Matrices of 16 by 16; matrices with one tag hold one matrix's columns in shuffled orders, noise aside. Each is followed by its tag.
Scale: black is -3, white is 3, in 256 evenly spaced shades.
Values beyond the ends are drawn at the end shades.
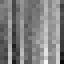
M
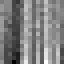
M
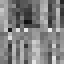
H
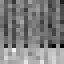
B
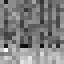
B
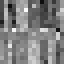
H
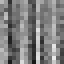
M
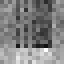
B
